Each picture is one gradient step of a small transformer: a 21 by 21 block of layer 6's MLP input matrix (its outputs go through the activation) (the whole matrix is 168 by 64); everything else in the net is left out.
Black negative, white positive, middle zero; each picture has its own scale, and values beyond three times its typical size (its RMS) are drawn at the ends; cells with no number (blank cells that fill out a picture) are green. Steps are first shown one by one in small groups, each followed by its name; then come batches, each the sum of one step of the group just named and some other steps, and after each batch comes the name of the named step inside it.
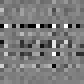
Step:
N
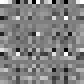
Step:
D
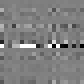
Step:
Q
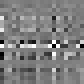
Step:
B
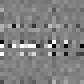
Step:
Q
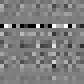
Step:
N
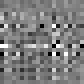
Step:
B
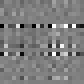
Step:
N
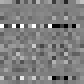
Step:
D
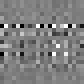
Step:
B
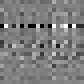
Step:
N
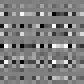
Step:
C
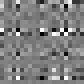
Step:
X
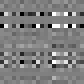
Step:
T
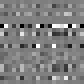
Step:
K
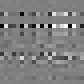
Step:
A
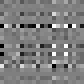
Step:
T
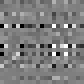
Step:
C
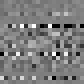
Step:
K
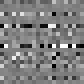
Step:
C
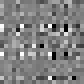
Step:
X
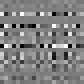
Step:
C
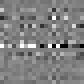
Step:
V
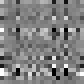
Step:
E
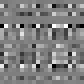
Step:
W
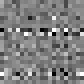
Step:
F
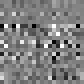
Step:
F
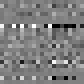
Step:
W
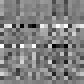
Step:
E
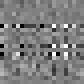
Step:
E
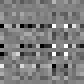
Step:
F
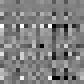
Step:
E
